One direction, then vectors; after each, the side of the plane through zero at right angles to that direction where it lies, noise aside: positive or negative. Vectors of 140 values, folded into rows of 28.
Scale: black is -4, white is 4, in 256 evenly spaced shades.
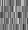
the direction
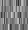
positive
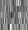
negative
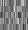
positive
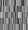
negative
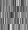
negative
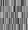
negative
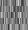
negative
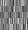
positive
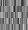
negative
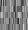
negative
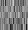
negative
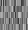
negative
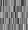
negative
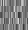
positive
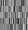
negative
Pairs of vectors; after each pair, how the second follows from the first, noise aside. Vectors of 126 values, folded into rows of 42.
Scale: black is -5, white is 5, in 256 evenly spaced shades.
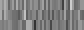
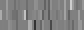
partly zeroed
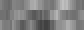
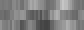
copied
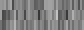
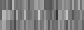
negated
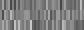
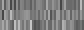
copied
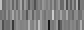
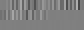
partly zeroed
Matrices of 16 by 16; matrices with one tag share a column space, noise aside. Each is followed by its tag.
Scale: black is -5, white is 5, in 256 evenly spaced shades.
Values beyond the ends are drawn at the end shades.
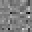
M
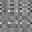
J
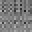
J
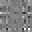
M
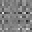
M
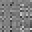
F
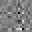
M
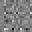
M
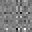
M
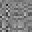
F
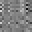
J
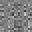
F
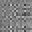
F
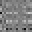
M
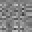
F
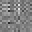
J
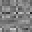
M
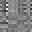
J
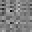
J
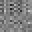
J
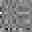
M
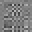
F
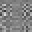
F
